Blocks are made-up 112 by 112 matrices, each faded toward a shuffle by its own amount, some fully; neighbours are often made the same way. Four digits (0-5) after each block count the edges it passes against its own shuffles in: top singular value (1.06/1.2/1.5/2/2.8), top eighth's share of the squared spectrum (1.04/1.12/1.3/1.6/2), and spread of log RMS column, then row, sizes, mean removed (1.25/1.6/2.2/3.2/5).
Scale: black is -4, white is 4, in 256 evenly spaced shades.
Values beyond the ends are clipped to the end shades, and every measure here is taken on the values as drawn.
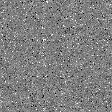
1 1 1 1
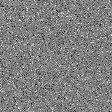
0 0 0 0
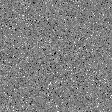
0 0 0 0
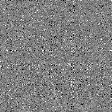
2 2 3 3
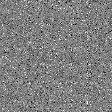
2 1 2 1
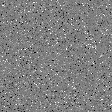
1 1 0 0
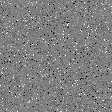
0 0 0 0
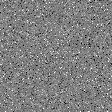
2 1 0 0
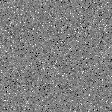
2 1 0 0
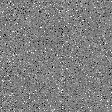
3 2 1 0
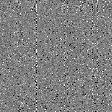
4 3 2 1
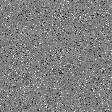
2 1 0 0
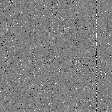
4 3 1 0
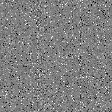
3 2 1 0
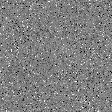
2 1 1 0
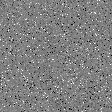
0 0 0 0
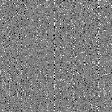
4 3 3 1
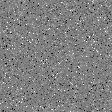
1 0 0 0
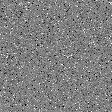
0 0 0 0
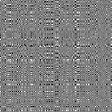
5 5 4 4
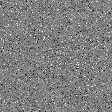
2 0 0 0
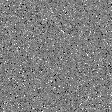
2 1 0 0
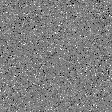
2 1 0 0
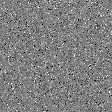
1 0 0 0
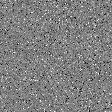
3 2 0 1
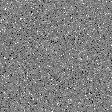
2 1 0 0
